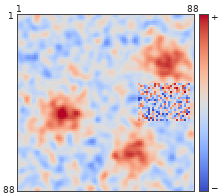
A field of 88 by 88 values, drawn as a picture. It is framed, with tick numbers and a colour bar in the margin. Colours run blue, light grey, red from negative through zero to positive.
Roughest part: middle right. Average level on the scale: 50%. Odd patch: rougher, in the middle right. Slope: none. Mirror symmetry: none. Bumps: three.
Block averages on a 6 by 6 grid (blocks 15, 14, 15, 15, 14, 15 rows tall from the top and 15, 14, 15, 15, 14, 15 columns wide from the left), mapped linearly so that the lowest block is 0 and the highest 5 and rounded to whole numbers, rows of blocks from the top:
111011 | 011144 | 121112 | 252111 | 110330 | 111221
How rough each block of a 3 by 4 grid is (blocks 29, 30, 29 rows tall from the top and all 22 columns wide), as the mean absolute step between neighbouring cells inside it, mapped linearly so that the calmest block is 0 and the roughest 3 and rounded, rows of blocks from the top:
0 0 0 0 | 0 0 1 3 | 0 0 0 0
